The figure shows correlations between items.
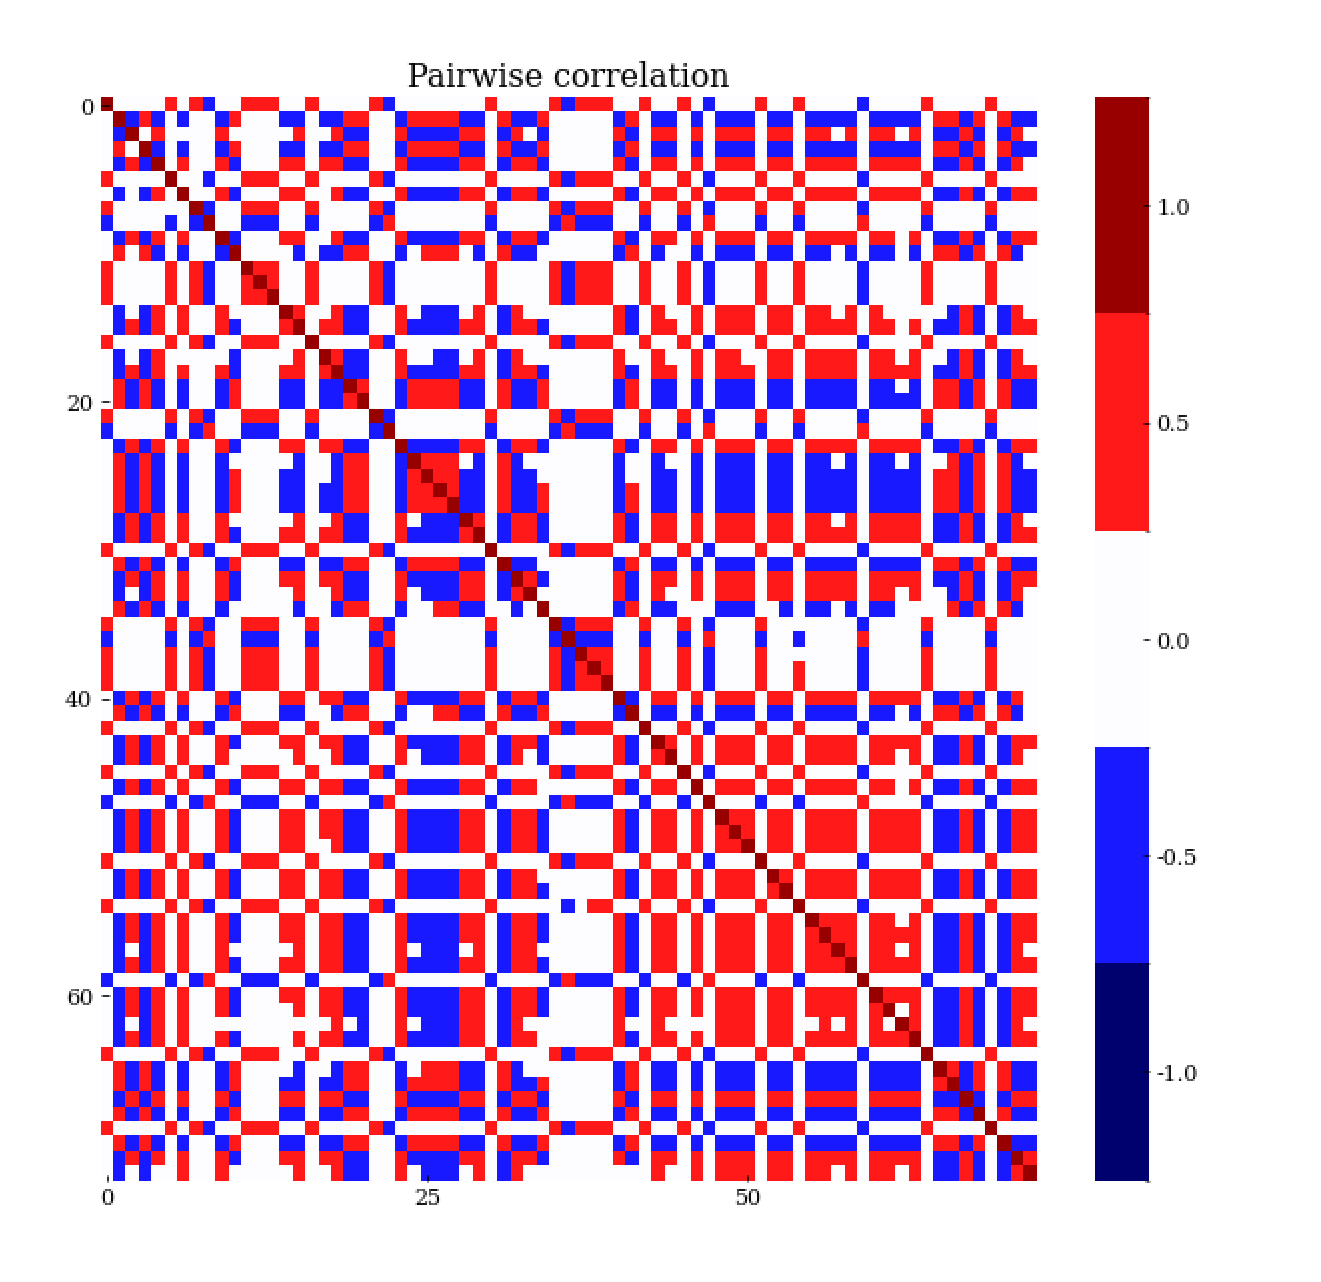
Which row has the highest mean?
52
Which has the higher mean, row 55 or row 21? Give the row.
55
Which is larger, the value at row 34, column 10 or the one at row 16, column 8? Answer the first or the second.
the first
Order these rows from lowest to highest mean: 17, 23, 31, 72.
31, 72, 17, 23
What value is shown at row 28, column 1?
-0.5
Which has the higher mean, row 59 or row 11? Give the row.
11
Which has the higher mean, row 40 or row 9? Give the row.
40
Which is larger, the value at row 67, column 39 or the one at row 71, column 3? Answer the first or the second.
the first
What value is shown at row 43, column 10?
-0.5
